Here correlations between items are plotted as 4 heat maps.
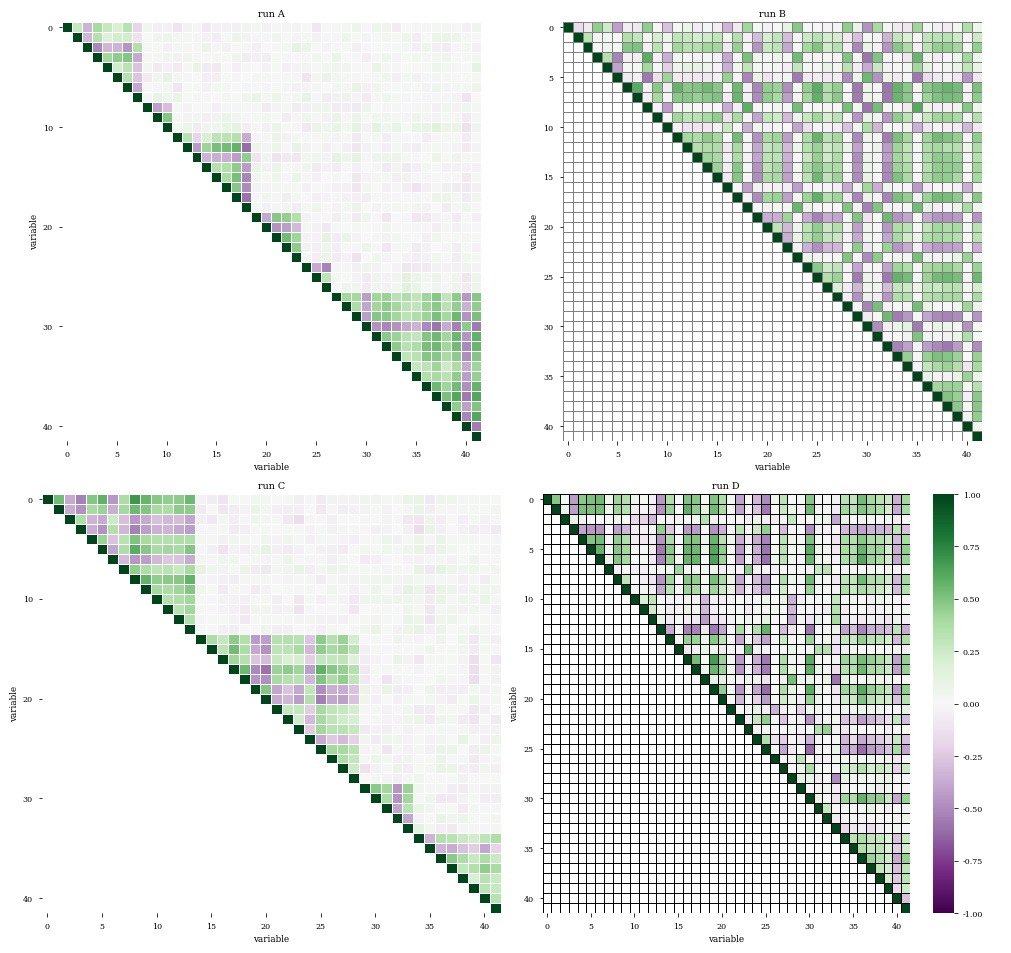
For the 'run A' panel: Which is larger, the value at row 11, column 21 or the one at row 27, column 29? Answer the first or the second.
the second
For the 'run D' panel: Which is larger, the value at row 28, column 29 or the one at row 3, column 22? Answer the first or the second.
the second
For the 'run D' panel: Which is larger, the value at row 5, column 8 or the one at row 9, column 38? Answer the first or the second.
the first
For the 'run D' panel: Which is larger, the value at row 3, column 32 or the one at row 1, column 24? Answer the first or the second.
the first
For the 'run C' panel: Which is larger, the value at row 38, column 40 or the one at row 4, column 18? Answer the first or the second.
the first
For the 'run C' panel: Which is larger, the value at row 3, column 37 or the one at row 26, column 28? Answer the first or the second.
the second
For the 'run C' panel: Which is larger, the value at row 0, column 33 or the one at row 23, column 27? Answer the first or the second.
the second
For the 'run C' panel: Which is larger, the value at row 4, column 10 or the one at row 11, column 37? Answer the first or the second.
the first
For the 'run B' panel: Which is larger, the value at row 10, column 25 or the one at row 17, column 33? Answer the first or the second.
the second
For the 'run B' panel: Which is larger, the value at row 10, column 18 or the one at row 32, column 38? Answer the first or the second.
the first
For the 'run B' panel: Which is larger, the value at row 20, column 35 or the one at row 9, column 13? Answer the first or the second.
the second
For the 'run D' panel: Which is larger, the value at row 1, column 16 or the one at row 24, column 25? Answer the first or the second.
the first
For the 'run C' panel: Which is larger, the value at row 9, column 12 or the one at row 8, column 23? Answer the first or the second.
the first
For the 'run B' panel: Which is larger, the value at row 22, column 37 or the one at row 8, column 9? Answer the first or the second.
the second
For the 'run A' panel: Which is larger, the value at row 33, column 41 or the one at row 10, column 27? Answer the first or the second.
the first
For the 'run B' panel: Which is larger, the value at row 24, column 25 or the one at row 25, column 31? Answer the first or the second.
the first
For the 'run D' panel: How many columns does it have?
42
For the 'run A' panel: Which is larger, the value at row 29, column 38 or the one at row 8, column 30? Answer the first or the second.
the first
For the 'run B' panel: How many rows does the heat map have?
42
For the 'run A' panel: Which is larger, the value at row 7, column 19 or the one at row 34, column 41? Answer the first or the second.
the second
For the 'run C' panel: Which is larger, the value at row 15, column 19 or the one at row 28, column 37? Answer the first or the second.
the second
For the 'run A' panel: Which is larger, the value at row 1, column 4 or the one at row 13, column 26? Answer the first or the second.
the first
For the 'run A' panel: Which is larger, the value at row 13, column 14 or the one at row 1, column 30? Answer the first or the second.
the second
